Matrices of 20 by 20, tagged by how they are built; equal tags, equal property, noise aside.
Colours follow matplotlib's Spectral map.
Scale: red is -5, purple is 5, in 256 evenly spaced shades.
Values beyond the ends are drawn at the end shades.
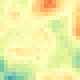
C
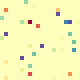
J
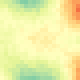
C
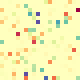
J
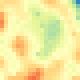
C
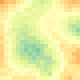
C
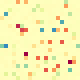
J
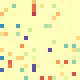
J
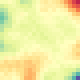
C
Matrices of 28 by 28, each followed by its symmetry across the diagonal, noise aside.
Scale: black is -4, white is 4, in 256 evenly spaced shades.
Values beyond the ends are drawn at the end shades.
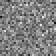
neither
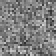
antisymmetric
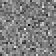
antisymmetric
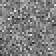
neither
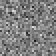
antisymmetric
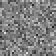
antisymmetric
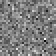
neither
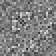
symmetric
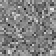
symmetric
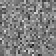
neither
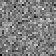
neither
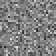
neither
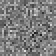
symmetric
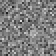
symmetric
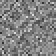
symmetric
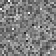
symmetric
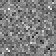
symmetric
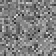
symmetric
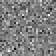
antisymmetric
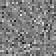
antisymmetric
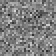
neither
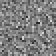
antisymmetric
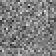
antisymmetric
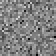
symmetric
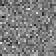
neither
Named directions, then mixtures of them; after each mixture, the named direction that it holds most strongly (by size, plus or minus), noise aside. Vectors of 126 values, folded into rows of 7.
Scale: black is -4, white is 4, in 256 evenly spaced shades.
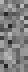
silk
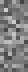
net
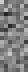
silk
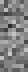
net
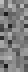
silk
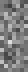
silk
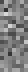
net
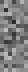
net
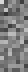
net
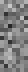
silk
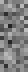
silk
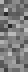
silk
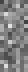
silk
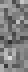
net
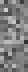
net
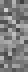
net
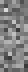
net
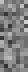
silk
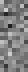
silk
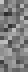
silk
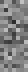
net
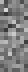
net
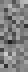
net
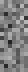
silk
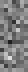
net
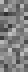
silk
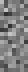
silk
